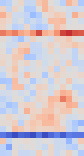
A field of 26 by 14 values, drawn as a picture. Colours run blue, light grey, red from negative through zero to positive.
The top right is the ninth with the highest average. Streaks run across, left to right. Rows 6 and 23 differ from the rows beside them.
